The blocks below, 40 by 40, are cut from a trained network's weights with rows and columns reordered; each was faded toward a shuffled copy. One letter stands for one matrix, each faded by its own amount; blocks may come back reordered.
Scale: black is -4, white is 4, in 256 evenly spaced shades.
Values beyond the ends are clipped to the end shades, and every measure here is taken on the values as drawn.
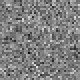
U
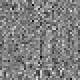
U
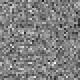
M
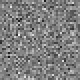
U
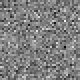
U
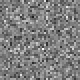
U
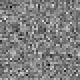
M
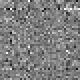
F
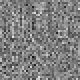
U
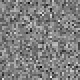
M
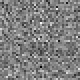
U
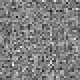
M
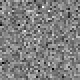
U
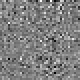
F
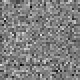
M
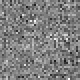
M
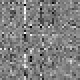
F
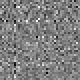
F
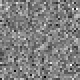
M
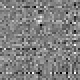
F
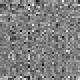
F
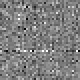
F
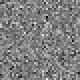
M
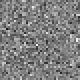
M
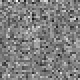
M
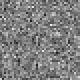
U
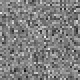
U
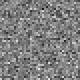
M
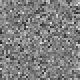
U
